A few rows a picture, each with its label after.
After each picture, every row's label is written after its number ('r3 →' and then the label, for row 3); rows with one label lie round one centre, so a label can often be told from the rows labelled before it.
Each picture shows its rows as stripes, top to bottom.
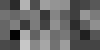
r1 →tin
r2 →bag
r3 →bag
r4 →tin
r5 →tin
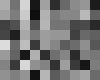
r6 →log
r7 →log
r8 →tin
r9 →tin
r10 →log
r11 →bag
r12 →tin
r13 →log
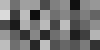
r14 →bag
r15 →log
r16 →tin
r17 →bag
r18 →log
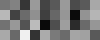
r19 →bag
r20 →bag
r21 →bag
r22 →log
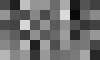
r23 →tin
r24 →bag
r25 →tin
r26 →bag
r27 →log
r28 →log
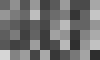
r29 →bag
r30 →bag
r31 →bag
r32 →bag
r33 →bag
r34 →log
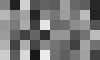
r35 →tin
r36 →log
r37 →log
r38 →bag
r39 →log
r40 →log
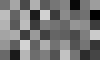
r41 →bag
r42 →log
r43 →log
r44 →bag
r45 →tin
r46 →tin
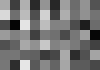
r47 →log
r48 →log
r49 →tin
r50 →log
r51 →tin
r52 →bag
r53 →tin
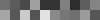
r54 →bag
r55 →log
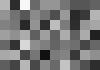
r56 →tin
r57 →bag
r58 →bag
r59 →log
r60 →tin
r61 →bag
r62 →tin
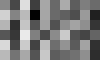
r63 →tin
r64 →log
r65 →log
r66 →tin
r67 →log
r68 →log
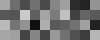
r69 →bag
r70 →tin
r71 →log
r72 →bag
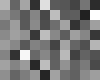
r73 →log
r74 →bag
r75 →bag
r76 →log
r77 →bag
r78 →tin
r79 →log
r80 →bag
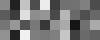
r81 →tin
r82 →tin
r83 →bag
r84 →tin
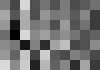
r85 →tin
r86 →log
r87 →tin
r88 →tin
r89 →bag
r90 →log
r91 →log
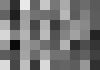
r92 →tin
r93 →tin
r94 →log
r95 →log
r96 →tin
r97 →tin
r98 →log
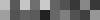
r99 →log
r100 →bag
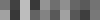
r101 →tin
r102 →tin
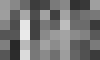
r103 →bag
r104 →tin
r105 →tin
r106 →tin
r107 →tin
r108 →tin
